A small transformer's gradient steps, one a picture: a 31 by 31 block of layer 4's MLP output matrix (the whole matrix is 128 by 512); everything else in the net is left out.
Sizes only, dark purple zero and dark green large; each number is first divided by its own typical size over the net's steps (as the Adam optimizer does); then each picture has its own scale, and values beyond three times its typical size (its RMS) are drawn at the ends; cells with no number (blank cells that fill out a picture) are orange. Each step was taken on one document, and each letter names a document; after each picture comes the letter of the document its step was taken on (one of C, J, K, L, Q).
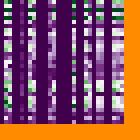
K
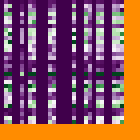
K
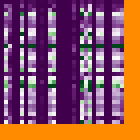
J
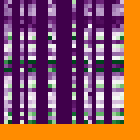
J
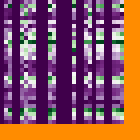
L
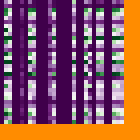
K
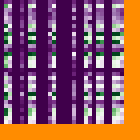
K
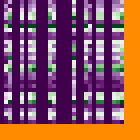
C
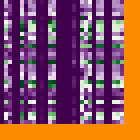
J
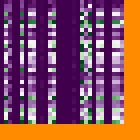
J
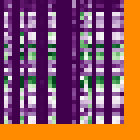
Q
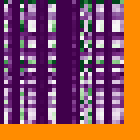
J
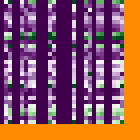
L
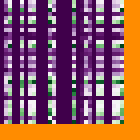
C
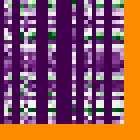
L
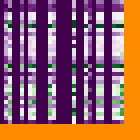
C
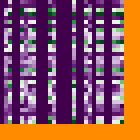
L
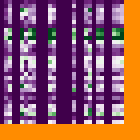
L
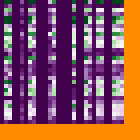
K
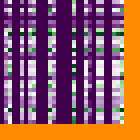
L
